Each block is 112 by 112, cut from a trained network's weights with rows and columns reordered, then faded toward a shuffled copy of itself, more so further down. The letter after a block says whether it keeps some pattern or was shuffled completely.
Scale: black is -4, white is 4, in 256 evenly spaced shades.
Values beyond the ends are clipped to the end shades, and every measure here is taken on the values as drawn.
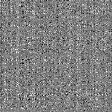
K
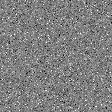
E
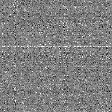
K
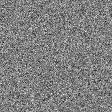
E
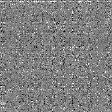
K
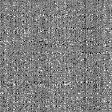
K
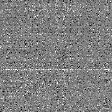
K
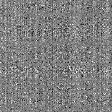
K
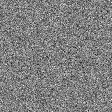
E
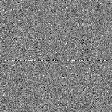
K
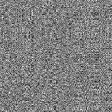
K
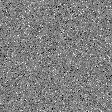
E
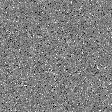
E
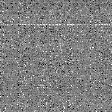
K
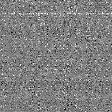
K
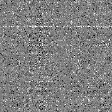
K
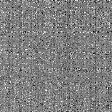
K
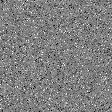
E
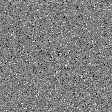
E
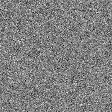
E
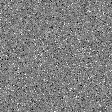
E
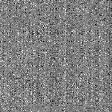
K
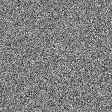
E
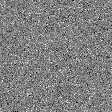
E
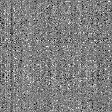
K
